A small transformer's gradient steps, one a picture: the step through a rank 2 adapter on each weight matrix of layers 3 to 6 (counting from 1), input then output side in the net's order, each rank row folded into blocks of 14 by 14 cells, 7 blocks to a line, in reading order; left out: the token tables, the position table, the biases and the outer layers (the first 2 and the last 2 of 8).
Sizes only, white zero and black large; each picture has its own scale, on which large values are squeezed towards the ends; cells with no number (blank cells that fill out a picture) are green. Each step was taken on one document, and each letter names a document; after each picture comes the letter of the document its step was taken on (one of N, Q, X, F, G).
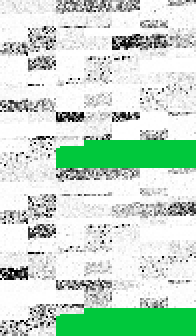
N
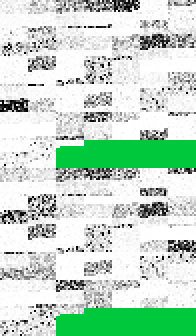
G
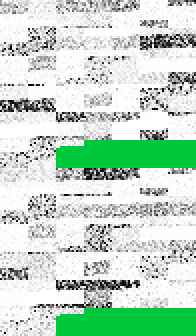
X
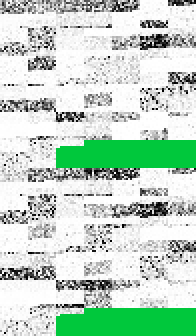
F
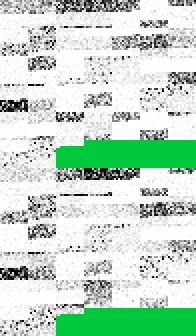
N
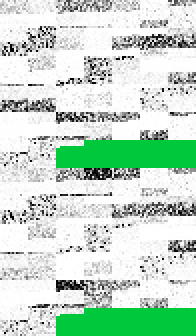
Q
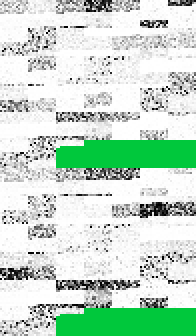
X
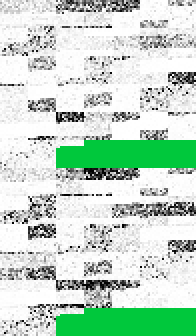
X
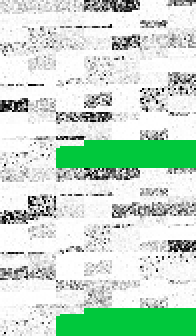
Q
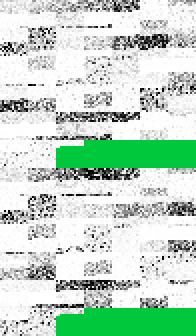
G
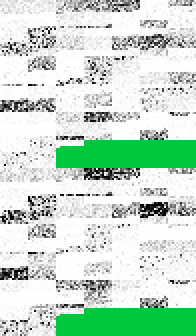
Q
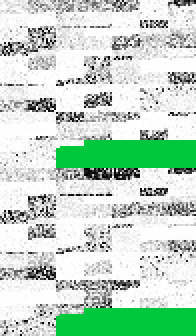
G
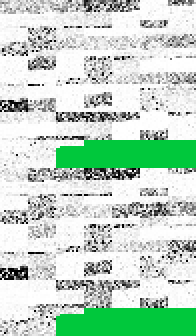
F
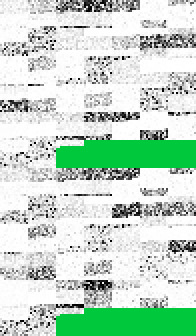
N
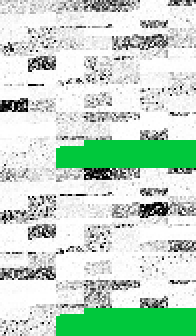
Q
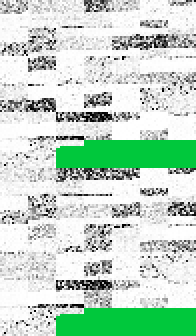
X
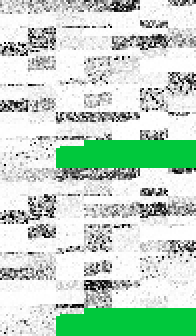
F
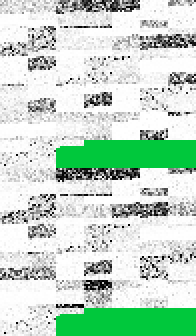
N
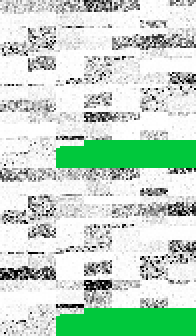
F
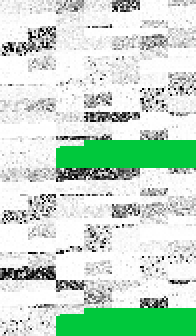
Q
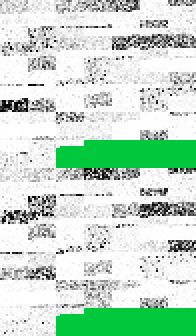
Q
